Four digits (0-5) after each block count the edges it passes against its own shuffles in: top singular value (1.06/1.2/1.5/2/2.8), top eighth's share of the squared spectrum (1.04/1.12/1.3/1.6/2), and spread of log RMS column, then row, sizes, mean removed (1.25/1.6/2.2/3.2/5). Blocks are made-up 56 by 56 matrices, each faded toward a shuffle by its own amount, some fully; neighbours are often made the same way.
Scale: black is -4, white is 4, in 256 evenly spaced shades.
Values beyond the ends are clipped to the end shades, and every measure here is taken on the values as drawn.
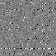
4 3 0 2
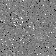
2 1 0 0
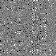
3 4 2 2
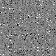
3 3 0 1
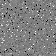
0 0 0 0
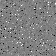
0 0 0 0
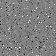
2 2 0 0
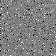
3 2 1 1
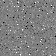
2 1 0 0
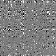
4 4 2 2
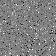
0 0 0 0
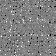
3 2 1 1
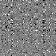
3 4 2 2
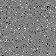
2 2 0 0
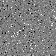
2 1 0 0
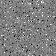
2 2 0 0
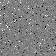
0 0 0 0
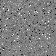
2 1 0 0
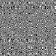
4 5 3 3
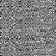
4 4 2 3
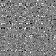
4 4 1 2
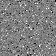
1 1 0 0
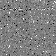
2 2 0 0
